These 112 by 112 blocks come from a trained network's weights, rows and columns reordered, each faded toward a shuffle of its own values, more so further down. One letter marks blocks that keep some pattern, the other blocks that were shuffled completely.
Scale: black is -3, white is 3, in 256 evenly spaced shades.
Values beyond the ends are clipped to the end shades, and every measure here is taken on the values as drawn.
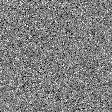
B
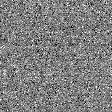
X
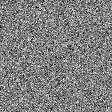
B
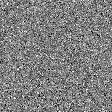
B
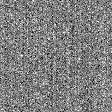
X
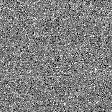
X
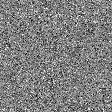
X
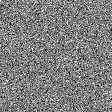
B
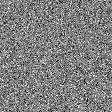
B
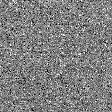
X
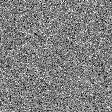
B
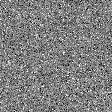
B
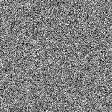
X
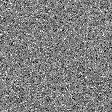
B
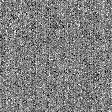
X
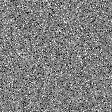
B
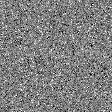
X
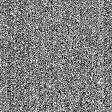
X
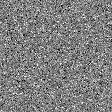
B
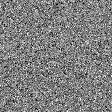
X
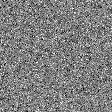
B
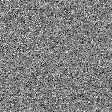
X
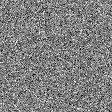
B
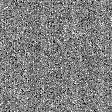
X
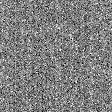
X
